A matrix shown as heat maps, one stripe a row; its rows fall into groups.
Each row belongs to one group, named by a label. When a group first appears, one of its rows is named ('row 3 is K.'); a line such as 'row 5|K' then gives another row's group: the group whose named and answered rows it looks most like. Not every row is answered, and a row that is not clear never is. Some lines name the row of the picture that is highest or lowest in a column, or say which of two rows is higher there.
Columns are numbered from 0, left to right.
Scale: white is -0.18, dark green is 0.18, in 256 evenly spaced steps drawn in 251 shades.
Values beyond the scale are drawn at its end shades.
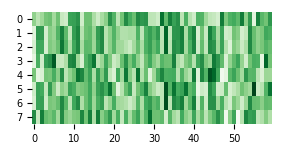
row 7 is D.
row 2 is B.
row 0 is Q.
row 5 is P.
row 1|B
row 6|B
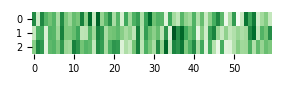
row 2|B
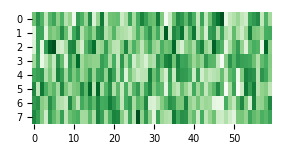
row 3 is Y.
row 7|B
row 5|D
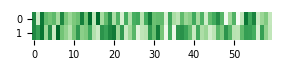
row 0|D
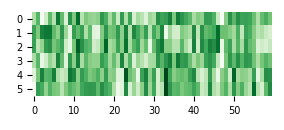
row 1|D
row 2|D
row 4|P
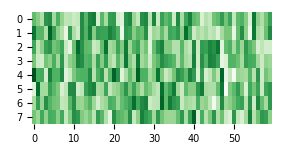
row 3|D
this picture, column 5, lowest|0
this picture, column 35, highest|5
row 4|B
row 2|D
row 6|Q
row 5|Q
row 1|P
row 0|P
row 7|B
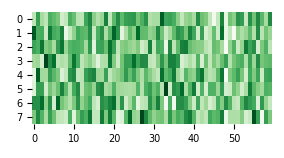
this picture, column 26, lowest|6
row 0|Q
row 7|P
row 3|Q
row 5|B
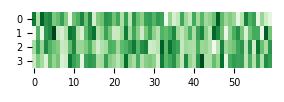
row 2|Q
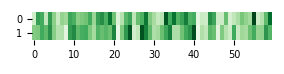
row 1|P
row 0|P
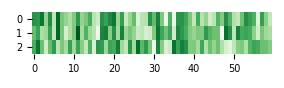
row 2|B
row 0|Y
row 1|Y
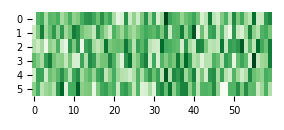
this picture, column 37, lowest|2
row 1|B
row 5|Y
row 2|Q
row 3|P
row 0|P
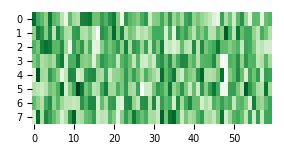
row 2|D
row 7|Q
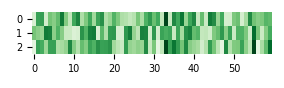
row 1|P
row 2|P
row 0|B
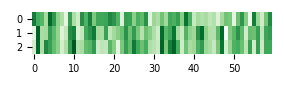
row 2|Q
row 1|Q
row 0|P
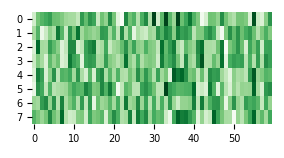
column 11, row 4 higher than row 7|Yes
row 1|Y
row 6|D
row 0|P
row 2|Q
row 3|Q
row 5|P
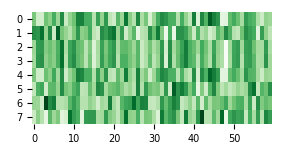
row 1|Y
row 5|B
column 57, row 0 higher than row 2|No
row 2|Y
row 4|D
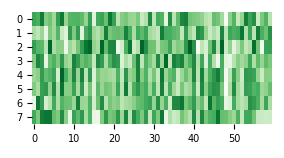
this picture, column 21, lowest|2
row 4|D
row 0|Y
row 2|P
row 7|D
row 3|B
